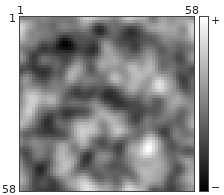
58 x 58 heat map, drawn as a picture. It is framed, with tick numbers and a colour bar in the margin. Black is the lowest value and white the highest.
Ninth with the lowest average: top left. Histogram: bell-shaped. Ninth with the highest average: bottom right. Rings: centred on the bottom middle.
